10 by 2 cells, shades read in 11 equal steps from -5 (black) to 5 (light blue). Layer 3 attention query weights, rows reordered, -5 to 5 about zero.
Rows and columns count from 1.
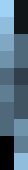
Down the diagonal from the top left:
5 -4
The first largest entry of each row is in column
1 1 1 1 1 1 1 2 2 2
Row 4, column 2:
0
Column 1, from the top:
5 4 3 2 0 1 0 0 -5 -5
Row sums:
1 0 3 2 -2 0 -1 2 -4 -1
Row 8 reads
0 2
